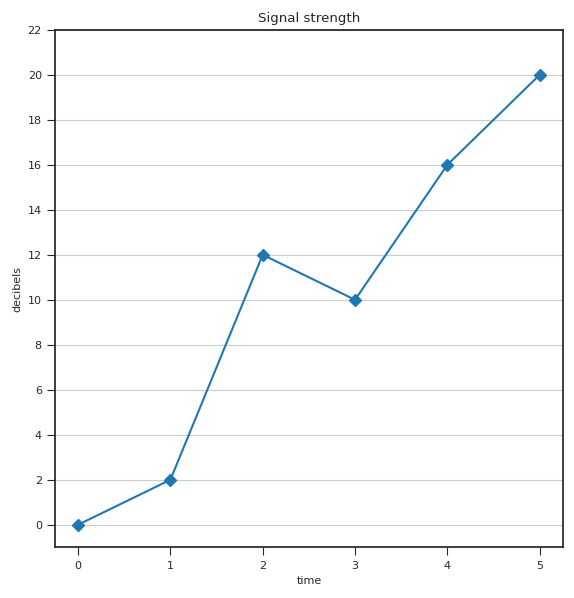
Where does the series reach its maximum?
5
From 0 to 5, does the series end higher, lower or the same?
higher
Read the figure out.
Title: Signal strength
x-axis: time, ticks 0 1 2 3 4 5
y-axis: decibels, ticks 0 2 4 6 8 10 12 14 16 18 20 22
Values:
0 2 12 10 16 20
